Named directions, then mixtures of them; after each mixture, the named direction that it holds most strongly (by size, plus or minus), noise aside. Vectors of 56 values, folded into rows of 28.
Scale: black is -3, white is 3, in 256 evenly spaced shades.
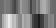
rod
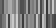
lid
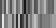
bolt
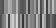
lid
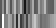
bolt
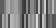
lid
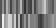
bolt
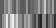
lid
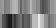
rod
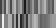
bolt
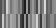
bolt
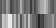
rod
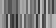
lid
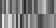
bolt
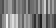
lid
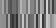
lid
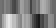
rod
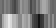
rod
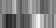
rod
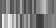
rod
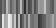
bolt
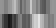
rod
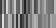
bolt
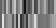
bolt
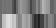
rod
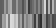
lid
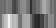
rod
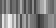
rod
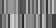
lid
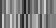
bolt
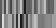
bolt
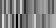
bolt
